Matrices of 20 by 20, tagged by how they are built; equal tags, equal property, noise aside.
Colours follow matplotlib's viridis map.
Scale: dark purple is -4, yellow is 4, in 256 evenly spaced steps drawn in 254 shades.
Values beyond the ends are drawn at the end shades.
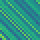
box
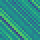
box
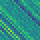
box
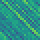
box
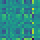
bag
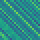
box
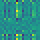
bag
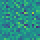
bag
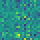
bag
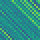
box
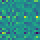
bag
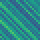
box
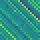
box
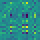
bag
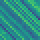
box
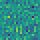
bag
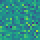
bag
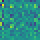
bag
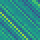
box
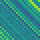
box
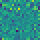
bag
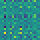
bag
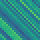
box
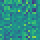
bag
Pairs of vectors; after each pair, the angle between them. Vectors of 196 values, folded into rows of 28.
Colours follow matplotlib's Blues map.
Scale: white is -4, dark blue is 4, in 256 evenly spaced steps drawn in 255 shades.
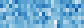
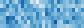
partly opposed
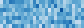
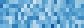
orthogonal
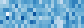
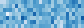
nearly parallel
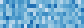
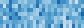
orthogonal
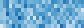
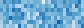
partly aligned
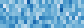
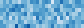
partly opposed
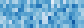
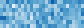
partly opposed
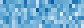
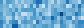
partly opposed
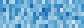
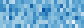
nearly parallel
